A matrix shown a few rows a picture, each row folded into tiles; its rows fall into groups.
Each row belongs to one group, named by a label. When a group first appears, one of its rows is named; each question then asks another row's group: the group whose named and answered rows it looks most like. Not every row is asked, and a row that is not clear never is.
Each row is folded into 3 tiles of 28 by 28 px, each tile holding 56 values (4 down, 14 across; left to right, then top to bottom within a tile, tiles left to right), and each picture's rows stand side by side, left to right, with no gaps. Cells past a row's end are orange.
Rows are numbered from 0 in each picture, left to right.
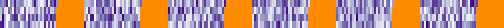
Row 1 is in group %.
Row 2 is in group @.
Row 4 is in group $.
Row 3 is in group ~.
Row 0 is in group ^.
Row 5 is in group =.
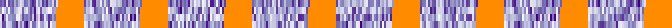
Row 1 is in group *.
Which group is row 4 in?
^
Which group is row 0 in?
~
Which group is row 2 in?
=
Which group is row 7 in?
*
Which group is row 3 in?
@
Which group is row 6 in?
*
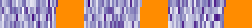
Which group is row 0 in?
*
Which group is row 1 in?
$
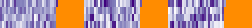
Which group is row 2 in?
~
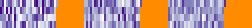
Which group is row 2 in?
@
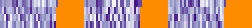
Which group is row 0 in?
%
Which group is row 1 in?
=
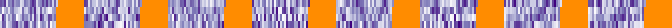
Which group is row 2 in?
%
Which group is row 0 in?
~
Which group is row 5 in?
=
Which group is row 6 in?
*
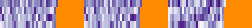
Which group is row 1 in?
@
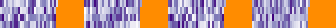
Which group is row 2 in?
^
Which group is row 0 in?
^
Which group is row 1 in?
~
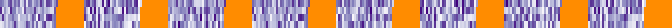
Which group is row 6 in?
^
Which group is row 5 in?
$
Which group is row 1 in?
$
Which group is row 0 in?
@
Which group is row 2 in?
*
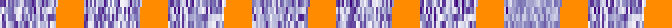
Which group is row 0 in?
~
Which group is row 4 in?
^
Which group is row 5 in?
$
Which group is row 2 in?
$
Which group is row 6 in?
=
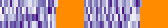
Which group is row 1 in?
=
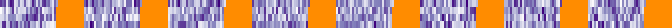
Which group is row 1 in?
=
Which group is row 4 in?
*
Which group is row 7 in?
%
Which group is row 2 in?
*
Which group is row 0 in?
~
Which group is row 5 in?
^
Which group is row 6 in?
%
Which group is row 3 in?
=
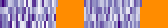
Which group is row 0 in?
^
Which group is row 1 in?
=
